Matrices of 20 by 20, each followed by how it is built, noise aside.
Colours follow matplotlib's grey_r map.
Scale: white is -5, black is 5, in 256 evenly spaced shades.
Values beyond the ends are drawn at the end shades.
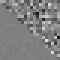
upper triangular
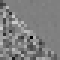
lower triangular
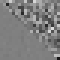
upper triangular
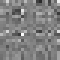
low rank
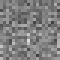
low rank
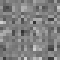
low rank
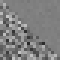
lower triangular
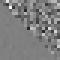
upper triangular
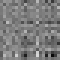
low rank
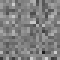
low rank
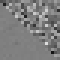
upper triangular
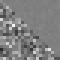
lower triangular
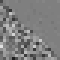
lower triangular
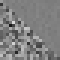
lower triangular
